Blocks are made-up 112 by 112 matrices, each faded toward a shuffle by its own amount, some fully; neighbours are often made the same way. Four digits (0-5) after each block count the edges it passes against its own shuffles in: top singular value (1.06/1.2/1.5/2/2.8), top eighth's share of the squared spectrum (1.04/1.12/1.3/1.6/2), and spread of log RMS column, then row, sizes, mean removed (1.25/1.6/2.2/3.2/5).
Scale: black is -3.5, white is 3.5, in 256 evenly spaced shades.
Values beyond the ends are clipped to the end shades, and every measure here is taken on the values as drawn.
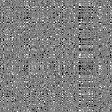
5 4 3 3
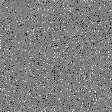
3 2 1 0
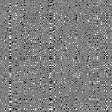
5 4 3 2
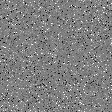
0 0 0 0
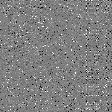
4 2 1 1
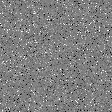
0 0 0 0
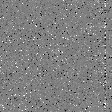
3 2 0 0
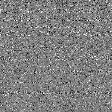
1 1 0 3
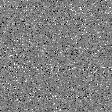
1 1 0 2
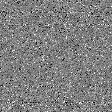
1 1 0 2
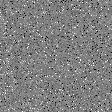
1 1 0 0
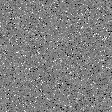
0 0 0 0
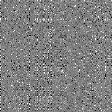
4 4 3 2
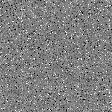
2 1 0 0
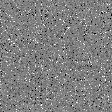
3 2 1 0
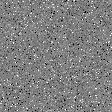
1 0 0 0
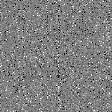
3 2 2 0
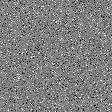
1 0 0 0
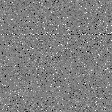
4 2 0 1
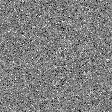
2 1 0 0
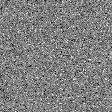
2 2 0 0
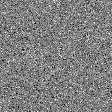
2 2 0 0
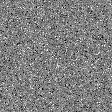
1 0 0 0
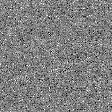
3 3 1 1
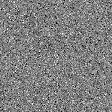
3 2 0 0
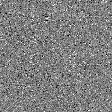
3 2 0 1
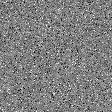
0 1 0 0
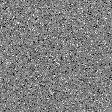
2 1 0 0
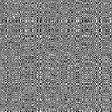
5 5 4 4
